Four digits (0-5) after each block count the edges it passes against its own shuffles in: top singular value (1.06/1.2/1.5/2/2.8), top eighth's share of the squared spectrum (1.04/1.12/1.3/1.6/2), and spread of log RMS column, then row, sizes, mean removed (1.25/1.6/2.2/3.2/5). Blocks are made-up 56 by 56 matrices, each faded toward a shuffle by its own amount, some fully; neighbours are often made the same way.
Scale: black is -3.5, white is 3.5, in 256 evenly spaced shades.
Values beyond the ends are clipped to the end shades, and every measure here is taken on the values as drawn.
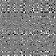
4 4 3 3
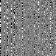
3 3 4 0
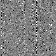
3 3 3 0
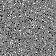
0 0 1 0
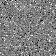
1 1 0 0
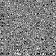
3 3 1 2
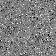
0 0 0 0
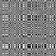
5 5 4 4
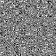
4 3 1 1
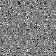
3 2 1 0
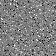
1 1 0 0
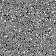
0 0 0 0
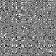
4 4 2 2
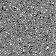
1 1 0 0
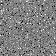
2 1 0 0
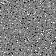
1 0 0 0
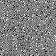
2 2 1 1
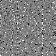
3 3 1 0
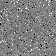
0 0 0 0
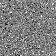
0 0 0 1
